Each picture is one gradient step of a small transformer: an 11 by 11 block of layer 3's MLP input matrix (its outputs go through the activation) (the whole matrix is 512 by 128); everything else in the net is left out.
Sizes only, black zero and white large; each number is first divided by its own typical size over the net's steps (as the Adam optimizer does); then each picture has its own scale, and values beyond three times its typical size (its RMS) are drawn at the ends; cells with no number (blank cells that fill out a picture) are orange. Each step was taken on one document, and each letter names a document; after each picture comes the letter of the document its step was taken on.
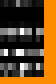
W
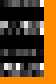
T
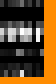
W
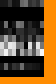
T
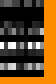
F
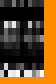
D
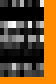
D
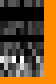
T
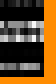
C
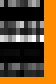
C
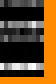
C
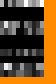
F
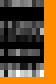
F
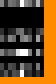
W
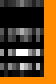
W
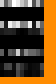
F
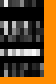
F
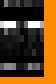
D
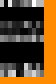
C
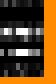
W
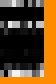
D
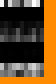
C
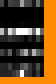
W
